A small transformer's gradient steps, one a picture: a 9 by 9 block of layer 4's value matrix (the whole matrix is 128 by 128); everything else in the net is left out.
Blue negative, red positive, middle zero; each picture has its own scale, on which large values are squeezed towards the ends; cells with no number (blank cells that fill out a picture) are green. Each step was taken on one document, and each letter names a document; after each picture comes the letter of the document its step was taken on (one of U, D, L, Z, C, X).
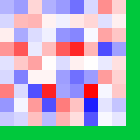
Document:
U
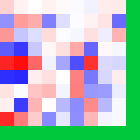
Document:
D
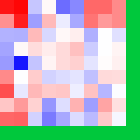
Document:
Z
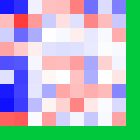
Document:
Z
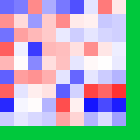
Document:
U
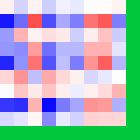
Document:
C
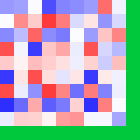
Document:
U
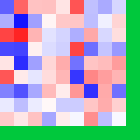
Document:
Z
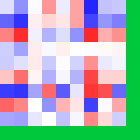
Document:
Z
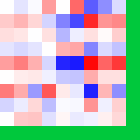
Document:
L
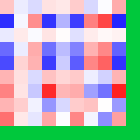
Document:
C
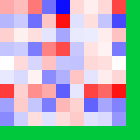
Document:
U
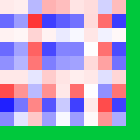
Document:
C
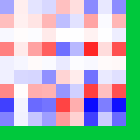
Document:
U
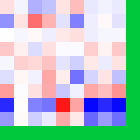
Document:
U
